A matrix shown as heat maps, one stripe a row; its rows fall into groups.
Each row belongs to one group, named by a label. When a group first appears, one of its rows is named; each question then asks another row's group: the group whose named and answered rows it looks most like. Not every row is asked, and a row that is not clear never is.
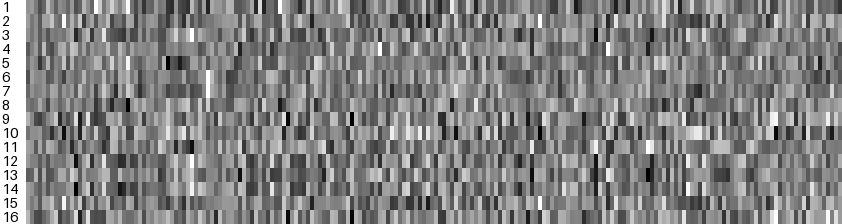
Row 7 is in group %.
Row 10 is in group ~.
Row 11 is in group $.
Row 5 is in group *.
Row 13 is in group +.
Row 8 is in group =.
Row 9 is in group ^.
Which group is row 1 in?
*
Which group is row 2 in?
%
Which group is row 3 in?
+
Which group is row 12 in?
+
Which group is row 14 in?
+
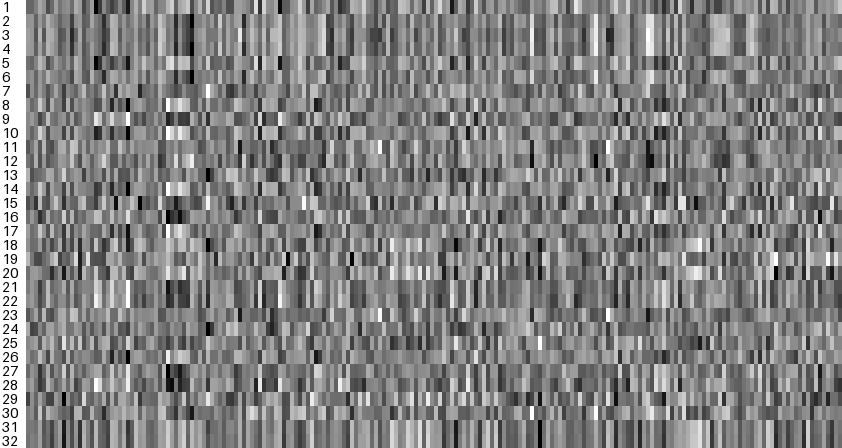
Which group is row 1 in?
=
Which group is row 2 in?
$
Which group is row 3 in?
$
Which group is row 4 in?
$
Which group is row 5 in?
=
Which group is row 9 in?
*
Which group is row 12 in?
+
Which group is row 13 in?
%
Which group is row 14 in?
=
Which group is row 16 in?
*
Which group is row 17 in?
=
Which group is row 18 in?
~
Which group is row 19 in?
^
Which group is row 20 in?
~
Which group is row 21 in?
*
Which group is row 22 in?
*
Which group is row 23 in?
+
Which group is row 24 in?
%
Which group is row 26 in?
=
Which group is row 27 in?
*
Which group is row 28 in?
*
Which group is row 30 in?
$
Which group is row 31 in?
~
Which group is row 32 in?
~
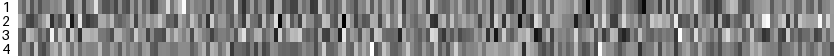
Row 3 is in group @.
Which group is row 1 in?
+
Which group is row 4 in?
+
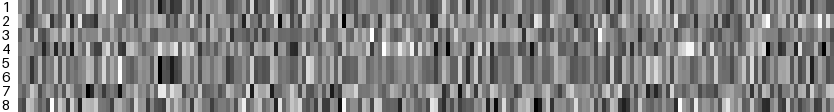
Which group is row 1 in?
*
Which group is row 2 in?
^
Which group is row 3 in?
+
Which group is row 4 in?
~
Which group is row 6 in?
*
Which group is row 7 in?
=
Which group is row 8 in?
@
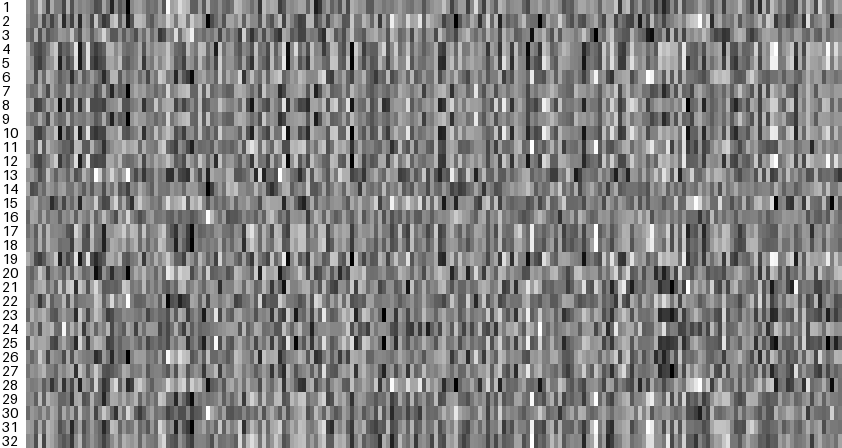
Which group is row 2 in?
~
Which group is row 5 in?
^
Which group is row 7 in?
=
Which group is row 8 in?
^
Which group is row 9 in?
=
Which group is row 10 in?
^
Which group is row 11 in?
$
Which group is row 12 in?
^
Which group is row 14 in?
%
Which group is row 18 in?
$
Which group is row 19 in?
^
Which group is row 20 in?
=
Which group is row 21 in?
@
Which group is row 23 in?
@
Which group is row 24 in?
%
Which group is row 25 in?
@
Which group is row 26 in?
=
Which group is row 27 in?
@
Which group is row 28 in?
~
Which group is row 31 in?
$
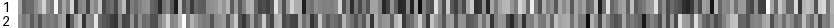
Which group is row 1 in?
%
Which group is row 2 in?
+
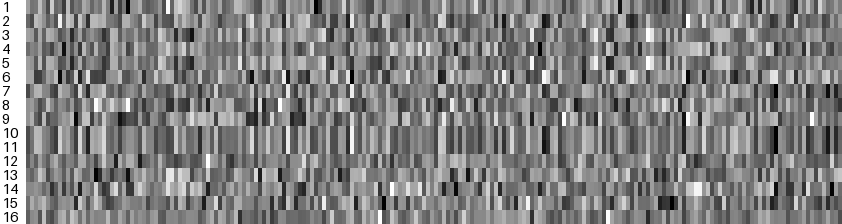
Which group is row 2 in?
@
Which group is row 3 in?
$
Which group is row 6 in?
^
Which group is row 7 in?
@
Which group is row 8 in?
*
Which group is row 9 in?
+
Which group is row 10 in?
@
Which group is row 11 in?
@
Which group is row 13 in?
=
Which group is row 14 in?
~
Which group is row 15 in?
@
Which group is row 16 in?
+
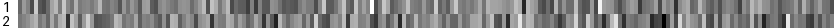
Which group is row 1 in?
+
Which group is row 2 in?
@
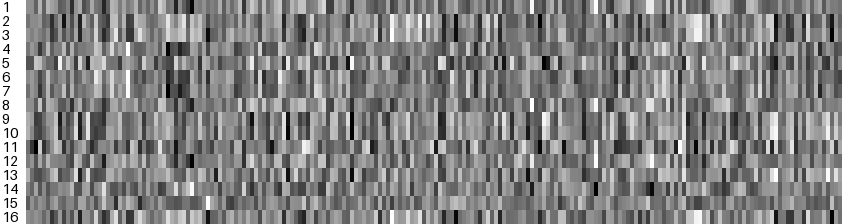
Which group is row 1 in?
$
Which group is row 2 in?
~
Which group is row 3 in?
~
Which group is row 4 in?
*
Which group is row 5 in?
@
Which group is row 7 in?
*
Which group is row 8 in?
$
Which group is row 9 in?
^
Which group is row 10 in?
^
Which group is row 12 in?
$
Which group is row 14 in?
+
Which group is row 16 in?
~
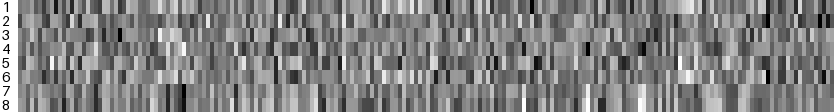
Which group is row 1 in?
~
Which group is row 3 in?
=
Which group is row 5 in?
@
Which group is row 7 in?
$
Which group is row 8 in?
$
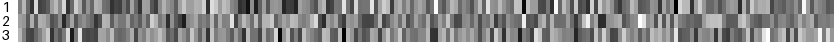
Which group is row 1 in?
+
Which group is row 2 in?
$
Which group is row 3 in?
^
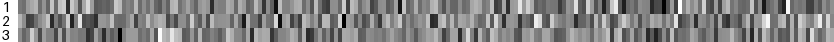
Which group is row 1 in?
@
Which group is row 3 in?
=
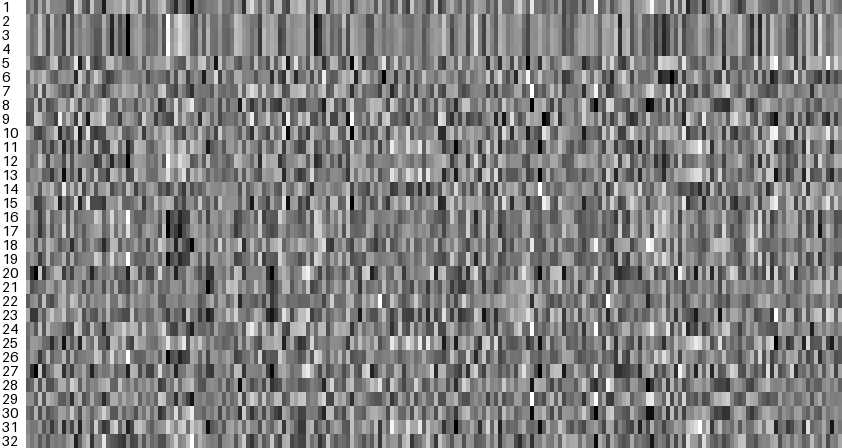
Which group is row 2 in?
=
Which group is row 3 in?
=
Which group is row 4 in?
=
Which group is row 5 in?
^
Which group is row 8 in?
+
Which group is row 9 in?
@
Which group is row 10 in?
^
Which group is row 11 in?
~
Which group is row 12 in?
=
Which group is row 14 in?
%
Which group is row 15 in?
^
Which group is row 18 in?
$
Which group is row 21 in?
%
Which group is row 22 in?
+
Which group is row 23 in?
%
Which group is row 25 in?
~
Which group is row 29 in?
$
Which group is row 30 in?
+
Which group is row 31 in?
~
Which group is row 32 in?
+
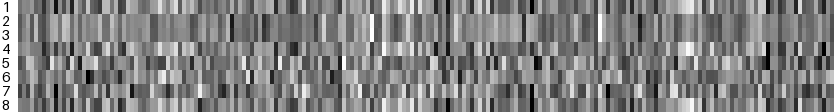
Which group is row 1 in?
~
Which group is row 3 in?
+
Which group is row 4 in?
~
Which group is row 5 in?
@
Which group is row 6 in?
=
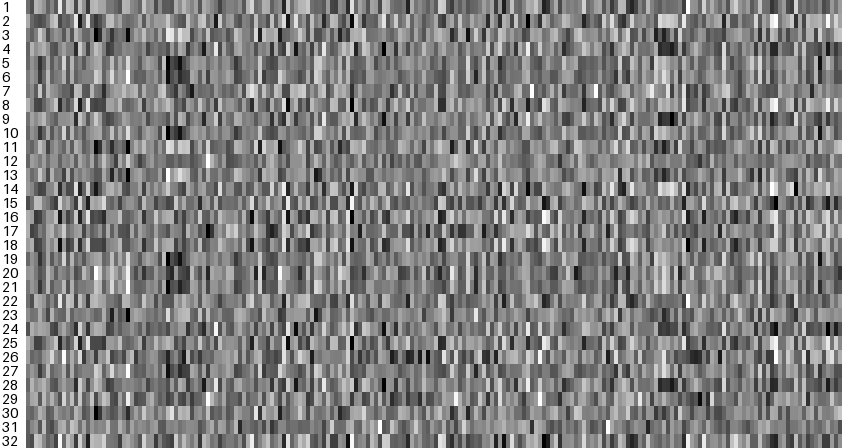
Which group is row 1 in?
@
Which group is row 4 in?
@
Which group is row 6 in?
*
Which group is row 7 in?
$
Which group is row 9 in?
@
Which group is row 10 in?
*
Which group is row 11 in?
=
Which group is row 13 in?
=
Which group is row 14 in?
^
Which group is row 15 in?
@
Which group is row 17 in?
%
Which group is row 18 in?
^
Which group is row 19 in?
*
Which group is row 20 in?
*
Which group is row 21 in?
*
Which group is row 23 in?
=
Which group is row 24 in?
@
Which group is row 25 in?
^
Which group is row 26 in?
%
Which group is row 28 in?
@
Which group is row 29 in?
%
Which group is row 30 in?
=
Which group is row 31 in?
+
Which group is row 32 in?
@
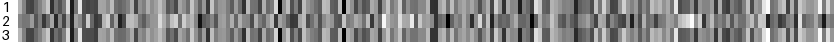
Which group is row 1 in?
^
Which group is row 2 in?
~
